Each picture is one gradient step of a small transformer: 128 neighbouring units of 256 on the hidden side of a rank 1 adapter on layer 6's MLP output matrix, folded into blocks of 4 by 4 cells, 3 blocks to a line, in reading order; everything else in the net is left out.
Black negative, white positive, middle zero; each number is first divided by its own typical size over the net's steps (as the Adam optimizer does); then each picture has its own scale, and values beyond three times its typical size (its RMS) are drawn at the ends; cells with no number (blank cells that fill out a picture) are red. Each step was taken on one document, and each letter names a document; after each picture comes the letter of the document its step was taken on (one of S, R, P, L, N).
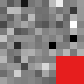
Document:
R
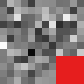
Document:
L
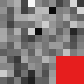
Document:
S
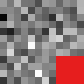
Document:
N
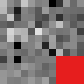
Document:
R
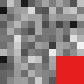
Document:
S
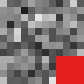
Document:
S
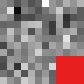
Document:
L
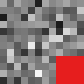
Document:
N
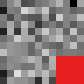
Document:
S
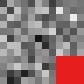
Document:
L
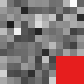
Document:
S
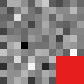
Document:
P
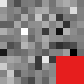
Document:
P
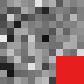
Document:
L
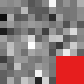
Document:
N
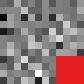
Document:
N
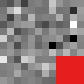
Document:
R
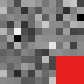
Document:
S
